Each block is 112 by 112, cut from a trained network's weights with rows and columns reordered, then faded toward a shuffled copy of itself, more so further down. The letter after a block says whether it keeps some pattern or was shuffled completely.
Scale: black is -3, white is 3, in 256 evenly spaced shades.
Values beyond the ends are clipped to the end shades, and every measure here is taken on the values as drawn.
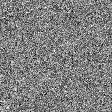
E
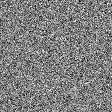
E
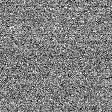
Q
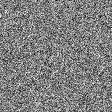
E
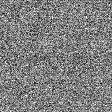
Q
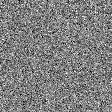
E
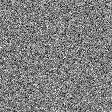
E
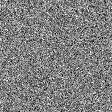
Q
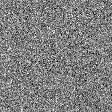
Q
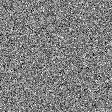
E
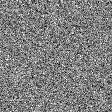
E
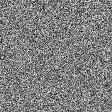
E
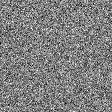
E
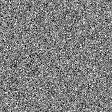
Q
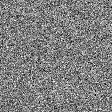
E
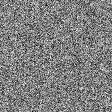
Q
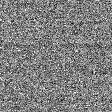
Q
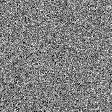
E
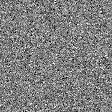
Q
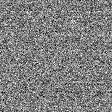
Q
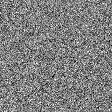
E
